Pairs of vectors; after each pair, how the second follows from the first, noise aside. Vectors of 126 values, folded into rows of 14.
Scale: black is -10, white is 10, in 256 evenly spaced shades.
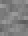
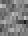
scaled up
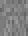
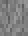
wrapped around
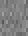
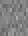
wrapped around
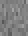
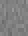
shrunk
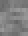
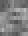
scaled up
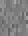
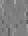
partly zeroed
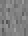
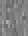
negated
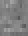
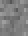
wrapped around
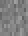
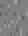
partly zeroed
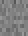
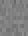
shrunk
